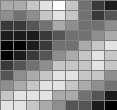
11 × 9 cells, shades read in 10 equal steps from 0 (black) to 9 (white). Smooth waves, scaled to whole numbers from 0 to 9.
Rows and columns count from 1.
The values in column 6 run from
3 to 8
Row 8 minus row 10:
-4 -3 -2 -1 2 2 3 4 4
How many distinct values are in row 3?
5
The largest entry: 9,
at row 1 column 5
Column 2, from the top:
6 4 2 1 0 1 3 5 6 8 8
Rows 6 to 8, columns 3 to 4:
2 3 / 4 5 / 6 7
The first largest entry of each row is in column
5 5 5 9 9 8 8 5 4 2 1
